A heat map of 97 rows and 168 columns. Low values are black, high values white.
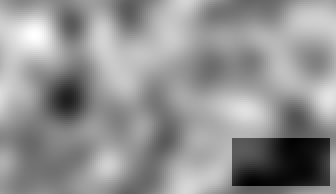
Roughest part: bottom right. Ninth with the lowest average: bottom right. Odd patch: lower, in the bottom right. Mirror symmetry: none. Ninth with the highest average: top left.
